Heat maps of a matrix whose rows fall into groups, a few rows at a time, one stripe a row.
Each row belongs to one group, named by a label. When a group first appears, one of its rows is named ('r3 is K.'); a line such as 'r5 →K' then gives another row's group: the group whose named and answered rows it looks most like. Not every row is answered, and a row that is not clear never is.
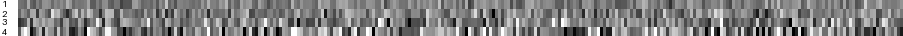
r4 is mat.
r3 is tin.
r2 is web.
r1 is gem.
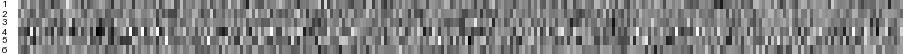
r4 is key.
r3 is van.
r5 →gem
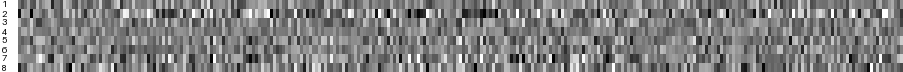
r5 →tin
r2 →tin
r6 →mat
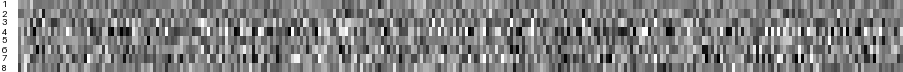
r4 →gem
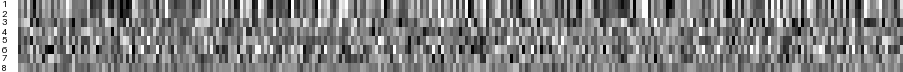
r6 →key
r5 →tin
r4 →key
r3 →mat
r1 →gem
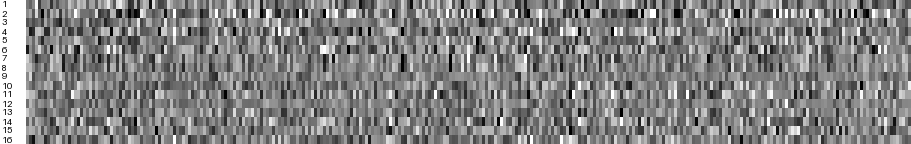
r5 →gem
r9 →web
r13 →van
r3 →key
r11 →van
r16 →tin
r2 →gem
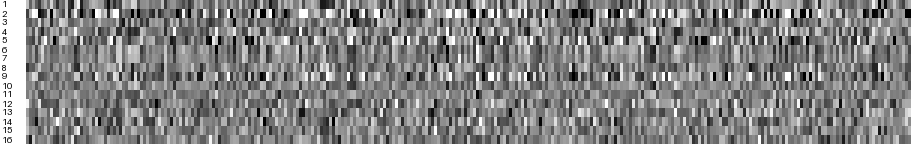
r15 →van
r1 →van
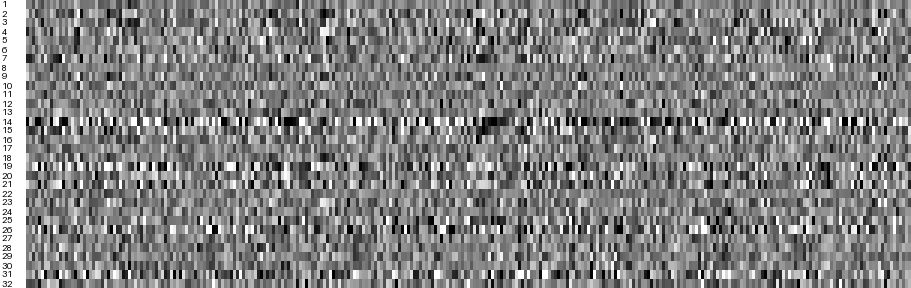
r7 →key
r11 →van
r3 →gem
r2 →van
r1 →gem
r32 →tin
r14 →tin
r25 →tin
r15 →key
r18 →van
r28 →mat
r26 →van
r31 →web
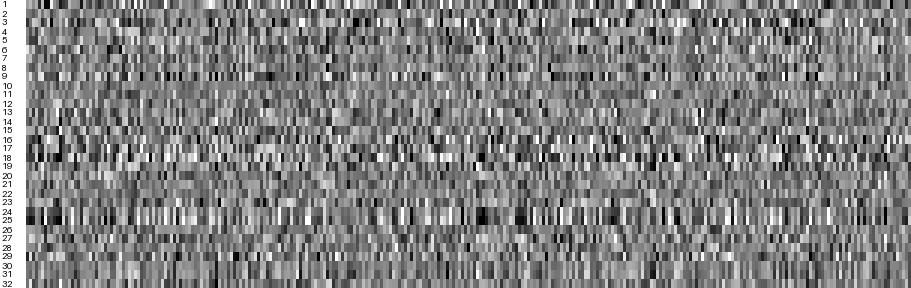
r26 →van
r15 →web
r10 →van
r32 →web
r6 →van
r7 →web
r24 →key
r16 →tin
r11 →gem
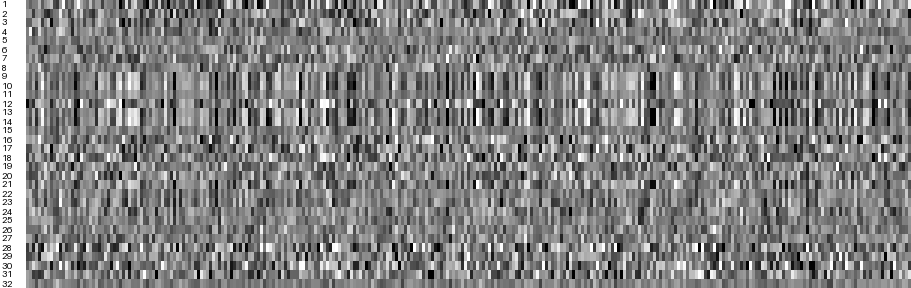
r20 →key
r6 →mat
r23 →web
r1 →mat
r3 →mat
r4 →web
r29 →tin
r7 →gem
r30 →mat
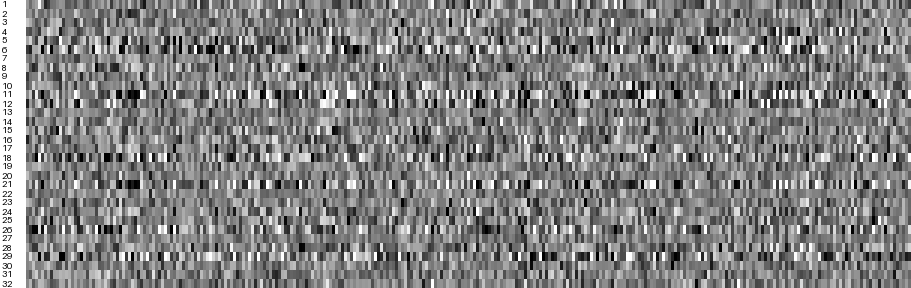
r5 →web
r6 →mat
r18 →key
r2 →gem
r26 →key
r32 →web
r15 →web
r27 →key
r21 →gem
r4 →tin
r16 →tin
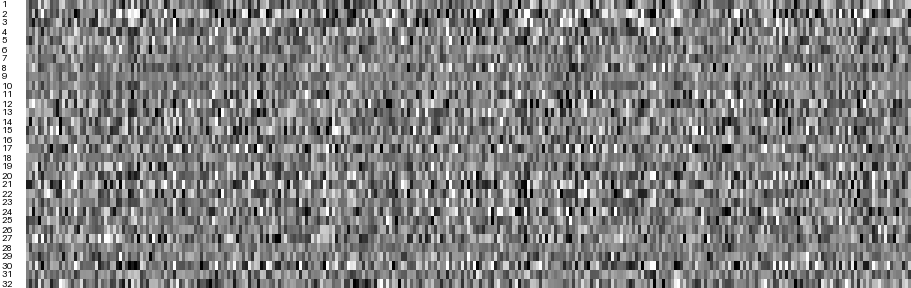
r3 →tin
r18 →mat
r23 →gem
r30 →gem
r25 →tin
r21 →key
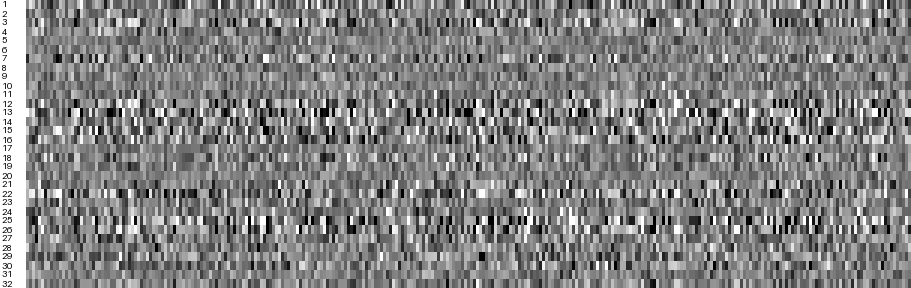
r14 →mat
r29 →key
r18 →van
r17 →gem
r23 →web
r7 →key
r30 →mat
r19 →gem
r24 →tin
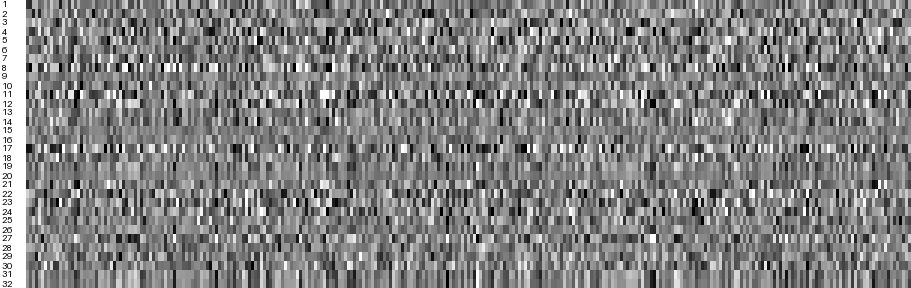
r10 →key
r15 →van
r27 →gem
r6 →van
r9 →mat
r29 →key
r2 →tin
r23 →web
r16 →van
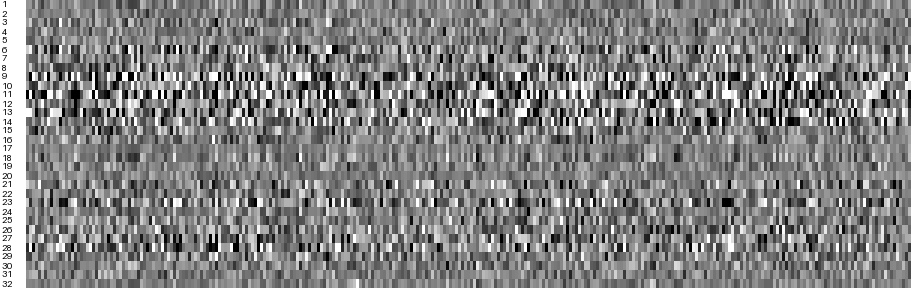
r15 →key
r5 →key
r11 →web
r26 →tin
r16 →web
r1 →gem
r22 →mat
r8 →key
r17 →gem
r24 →gem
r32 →gem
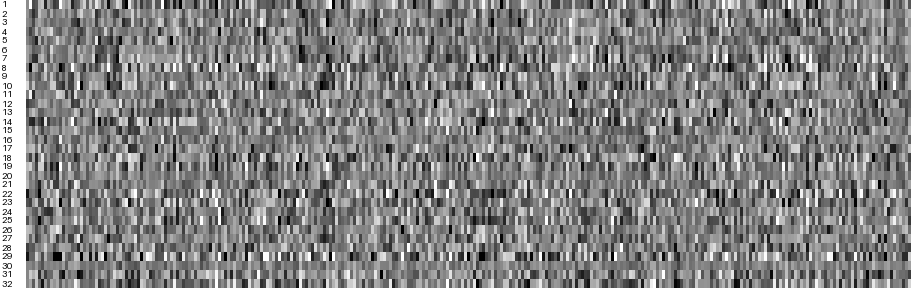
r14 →key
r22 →tin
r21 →van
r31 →mat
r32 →gem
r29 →key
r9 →van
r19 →web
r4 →tin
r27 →van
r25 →tin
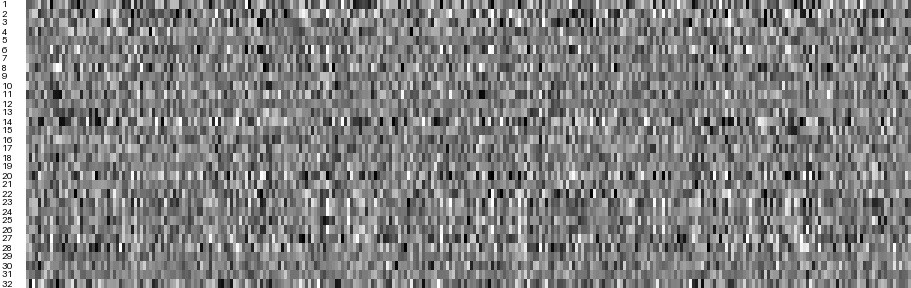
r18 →web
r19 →van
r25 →van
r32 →web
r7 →web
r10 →web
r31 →van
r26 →mat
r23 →mat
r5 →tin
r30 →tin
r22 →web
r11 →key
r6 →mat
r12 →web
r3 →web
